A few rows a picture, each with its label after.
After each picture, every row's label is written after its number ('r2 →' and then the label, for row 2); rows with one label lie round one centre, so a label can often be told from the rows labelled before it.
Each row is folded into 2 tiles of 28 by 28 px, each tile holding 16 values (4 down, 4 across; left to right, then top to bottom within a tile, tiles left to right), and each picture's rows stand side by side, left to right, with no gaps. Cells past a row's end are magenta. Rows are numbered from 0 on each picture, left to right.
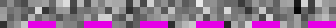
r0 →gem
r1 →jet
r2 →jet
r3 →gem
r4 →gem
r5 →jet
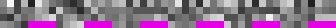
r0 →jet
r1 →gem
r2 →jet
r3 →jet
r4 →jet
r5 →jet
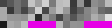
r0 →gem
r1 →jet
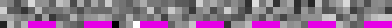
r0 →gem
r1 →jet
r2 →gem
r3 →gem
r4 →gem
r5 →jet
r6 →jet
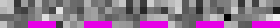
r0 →jet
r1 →gem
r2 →jet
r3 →jet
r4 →jet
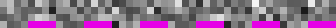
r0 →jet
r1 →jet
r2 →gem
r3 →jet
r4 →gem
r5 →gem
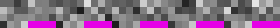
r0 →gem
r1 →gem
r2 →gem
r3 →gem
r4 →gem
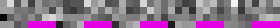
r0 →jet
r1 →gem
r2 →gem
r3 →gem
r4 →jet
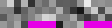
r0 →jet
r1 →gem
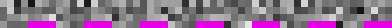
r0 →jet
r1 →jet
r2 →jet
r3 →jet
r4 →gem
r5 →jet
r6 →gem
